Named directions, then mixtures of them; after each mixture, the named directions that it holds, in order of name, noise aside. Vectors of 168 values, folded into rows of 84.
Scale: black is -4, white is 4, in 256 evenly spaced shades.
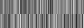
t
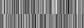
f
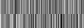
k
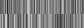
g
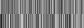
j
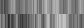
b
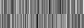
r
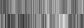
b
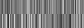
g, j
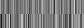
j, r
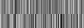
k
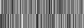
j, r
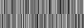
f, r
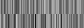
b, f, k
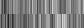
b, j, r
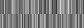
f, r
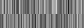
f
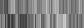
b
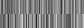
g, j, t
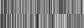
b, j, r
